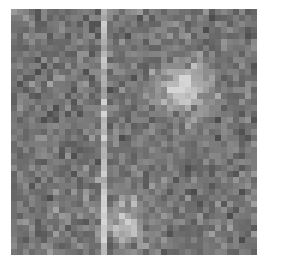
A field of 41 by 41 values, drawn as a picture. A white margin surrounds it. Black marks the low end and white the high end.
Two bumps rise from the field. Column 16 stands out from the rest. Neither half mirrors the other. There is no overall slope. The values are skewed, with a long tail toward high values.
